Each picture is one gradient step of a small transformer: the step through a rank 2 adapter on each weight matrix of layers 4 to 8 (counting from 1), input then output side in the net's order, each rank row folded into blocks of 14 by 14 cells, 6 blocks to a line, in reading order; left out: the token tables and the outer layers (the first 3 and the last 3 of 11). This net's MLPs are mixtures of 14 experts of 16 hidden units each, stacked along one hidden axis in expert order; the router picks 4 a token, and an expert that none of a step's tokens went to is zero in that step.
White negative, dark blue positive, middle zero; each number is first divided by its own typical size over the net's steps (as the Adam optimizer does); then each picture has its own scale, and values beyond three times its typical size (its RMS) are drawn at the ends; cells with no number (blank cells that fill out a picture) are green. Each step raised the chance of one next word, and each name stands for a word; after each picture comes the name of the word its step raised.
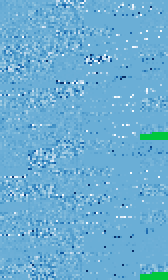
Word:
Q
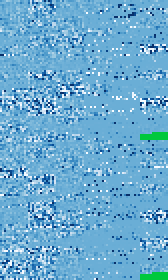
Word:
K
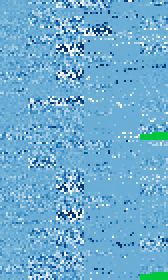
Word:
Q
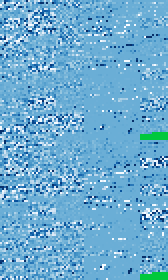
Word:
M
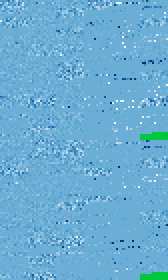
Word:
Q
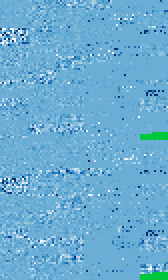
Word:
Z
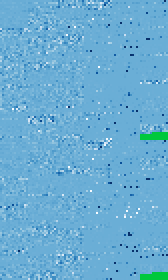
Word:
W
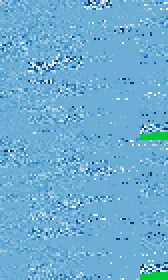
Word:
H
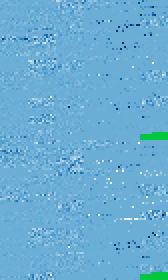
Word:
W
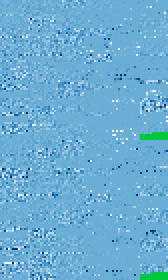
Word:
Q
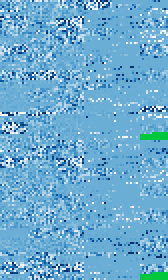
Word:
Q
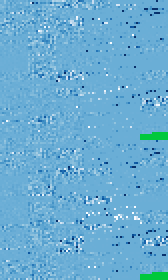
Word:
W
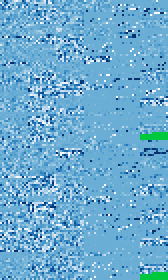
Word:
K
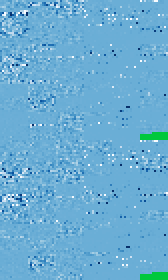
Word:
Z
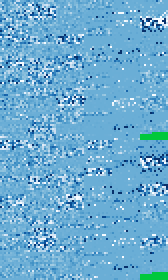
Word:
M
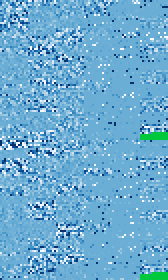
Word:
K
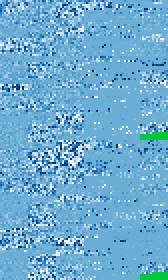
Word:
Q
